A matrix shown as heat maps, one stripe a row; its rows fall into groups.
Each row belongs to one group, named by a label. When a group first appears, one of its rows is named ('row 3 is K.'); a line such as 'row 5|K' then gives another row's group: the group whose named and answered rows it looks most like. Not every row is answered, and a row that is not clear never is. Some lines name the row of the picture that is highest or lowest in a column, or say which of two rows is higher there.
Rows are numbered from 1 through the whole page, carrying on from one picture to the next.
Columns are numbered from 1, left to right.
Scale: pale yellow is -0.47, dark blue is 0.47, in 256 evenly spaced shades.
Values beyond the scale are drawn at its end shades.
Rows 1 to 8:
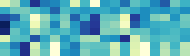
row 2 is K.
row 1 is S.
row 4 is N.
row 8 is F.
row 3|N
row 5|N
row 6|S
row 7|F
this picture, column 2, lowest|1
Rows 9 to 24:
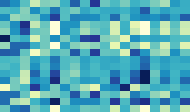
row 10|K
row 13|F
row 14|N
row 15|F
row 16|N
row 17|K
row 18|K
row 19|K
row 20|K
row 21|S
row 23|K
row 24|F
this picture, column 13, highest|21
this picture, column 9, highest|14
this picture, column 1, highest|14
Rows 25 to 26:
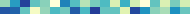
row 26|N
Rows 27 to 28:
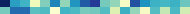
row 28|F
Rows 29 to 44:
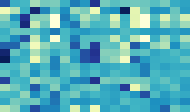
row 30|S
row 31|F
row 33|K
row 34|F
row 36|N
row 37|N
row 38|K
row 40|N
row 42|K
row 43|K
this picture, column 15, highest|42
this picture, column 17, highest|44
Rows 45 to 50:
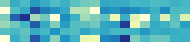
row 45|S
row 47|F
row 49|K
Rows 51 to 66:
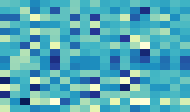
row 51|S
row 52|K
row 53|N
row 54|S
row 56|S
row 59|K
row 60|K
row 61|S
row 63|S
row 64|N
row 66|S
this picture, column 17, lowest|65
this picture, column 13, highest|63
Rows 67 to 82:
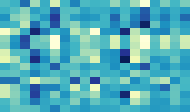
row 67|F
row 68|K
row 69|K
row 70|K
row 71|S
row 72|F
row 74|S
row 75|S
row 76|K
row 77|S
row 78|N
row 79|S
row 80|S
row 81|S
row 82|K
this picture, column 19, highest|69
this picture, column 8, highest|78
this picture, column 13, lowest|78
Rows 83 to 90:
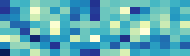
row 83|N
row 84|N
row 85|N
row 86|F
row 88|S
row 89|K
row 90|N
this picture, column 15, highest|89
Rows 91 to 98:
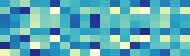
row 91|K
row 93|N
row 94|N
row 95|K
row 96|F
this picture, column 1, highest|97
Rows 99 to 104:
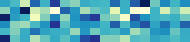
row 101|N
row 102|K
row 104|N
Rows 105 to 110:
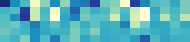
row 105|N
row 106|F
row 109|S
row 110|K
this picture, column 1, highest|105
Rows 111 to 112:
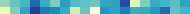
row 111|S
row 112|S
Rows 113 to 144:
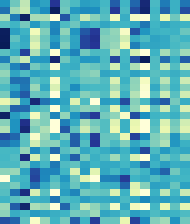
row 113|K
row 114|K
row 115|F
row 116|K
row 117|N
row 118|N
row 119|N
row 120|F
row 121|K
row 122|F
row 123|S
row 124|F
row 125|F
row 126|F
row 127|S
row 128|F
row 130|F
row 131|F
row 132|N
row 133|N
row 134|K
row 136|K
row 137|S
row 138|S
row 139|S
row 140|F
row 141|K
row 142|F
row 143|S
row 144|N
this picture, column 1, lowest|138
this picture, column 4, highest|127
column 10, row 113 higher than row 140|Yes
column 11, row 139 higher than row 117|Yes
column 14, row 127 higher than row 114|No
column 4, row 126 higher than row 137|No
